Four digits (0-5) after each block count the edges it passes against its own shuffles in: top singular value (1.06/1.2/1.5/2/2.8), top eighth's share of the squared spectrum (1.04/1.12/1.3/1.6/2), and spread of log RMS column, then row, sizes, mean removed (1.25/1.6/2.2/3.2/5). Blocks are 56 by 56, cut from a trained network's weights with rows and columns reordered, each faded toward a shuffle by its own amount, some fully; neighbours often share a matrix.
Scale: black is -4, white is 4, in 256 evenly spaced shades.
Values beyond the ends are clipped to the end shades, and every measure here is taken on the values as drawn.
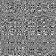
4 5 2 3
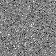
0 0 0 0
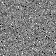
0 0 0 0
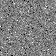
0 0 0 0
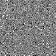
2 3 2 1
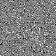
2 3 1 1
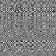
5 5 1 4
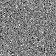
0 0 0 0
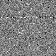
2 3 0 1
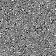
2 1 0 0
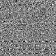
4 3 0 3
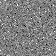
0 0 0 0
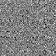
3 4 1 2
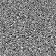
3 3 0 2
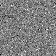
0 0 0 0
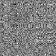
4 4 1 2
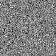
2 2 0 1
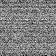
3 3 0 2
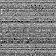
4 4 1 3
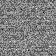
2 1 0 0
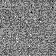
1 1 0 0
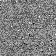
1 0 0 0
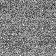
1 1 0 0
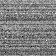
4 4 0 1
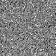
2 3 1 0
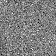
0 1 0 0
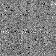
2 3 0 2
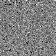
1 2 0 1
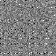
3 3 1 2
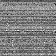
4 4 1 2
